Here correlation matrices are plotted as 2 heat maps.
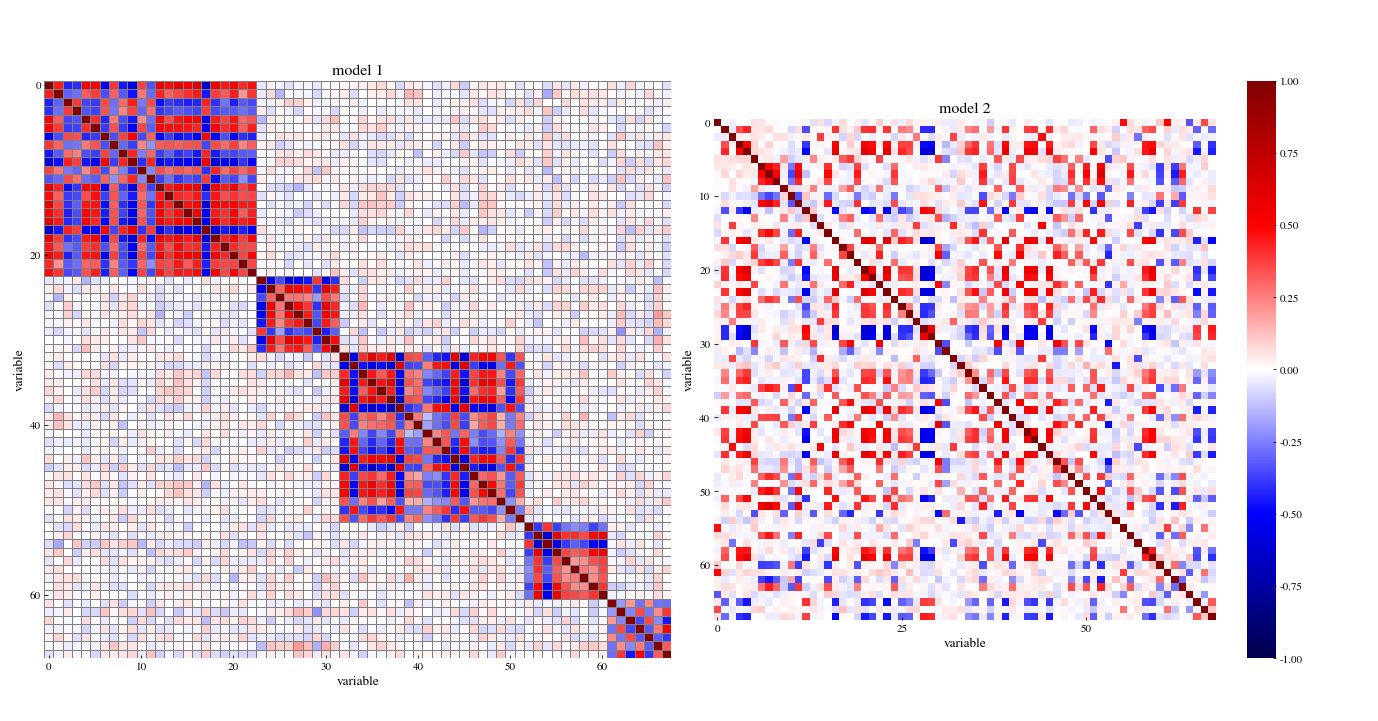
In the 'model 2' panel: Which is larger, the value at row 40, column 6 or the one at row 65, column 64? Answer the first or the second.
the first
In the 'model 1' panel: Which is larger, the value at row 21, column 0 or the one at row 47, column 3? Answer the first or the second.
the first
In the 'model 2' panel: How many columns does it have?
68
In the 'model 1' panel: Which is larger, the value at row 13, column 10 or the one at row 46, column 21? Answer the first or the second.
the first
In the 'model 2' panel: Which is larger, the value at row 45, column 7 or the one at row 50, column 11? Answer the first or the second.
the second
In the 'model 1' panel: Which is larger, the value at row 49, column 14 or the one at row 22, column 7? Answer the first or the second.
the second
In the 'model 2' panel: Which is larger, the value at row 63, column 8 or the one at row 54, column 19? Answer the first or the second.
the first
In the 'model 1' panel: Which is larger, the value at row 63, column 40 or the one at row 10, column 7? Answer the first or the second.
the second
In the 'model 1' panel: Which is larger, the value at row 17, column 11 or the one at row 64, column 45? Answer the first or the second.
the first
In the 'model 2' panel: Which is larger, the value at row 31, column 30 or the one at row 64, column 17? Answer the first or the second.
the second
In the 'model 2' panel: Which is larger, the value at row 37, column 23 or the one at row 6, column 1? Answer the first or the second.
the first
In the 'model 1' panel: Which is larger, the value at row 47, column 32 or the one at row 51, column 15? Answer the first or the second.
the first
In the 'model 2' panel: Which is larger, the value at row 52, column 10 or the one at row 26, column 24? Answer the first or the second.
the second
